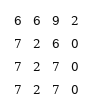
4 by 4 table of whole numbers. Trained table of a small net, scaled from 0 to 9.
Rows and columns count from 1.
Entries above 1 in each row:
4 3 3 3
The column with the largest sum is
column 3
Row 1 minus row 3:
-1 4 2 2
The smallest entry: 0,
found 3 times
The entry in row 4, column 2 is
2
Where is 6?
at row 1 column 1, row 1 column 2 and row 2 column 3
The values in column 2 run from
2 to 6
